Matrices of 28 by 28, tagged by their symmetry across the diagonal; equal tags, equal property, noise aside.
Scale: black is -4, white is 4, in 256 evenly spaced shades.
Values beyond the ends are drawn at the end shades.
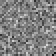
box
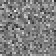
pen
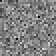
box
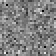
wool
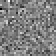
pen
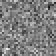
pen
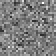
wool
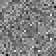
box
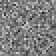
box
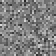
pen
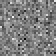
wool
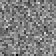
wool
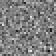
pen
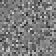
box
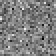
wool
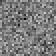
box
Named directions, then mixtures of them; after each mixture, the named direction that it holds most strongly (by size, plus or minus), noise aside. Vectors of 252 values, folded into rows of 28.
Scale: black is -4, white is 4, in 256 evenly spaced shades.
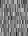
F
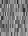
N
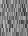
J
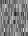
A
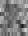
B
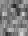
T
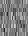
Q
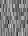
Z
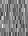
N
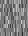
Z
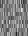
F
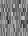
Z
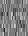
Q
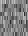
A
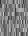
F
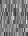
A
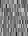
F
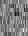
A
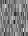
A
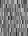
F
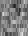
T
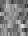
B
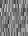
Z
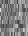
N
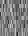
Z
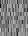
Z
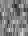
T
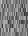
J
